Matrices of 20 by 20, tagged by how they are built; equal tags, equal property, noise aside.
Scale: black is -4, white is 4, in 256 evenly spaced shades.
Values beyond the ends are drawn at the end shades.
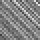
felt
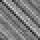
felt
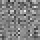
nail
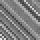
felt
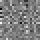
nail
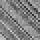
felt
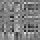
nail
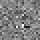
nail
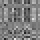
nail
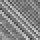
felt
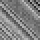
felt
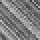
felt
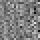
nail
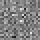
nail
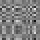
nail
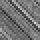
felt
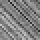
felt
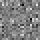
nail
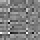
nail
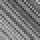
felt
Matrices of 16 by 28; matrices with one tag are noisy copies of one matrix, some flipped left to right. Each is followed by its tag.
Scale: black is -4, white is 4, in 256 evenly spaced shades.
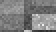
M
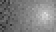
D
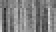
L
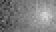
D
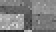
M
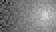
D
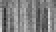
L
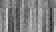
L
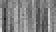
L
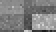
M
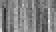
L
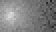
D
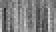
L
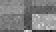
M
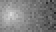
D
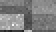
M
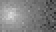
D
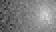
D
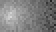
D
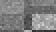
M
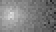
D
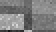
M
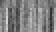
L
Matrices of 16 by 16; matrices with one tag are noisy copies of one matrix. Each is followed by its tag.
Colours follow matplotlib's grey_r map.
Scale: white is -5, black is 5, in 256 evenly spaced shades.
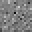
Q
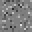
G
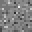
Q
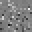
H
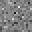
Q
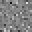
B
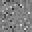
G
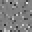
B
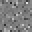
B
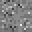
G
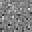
H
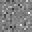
G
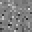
H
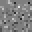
Q
